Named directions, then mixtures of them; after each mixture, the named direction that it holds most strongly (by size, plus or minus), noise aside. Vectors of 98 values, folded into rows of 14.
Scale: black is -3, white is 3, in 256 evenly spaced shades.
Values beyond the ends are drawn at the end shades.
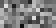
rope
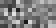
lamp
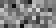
rope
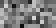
rope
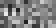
lamp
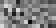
lamp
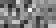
lamp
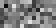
rope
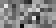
rope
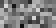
rope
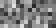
lamp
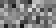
rope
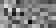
lamp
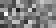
lamp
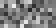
rope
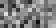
lamp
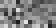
lamp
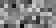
rope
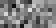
lamp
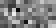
lamp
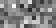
rope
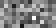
rope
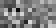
lamp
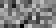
rope
